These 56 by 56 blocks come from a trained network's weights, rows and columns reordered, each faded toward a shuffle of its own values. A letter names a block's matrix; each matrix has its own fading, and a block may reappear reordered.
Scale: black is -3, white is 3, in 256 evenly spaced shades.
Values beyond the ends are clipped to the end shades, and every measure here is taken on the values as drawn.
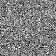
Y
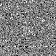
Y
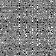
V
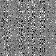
V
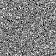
Y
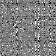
V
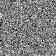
Y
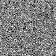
Y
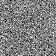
Y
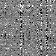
V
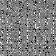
V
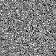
Y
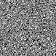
Y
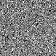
Y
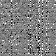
V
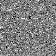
Y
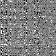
V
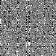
V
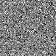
Y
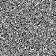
Y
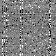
V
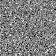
Y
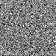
Y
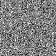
Y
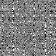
V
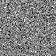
Y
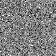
Y
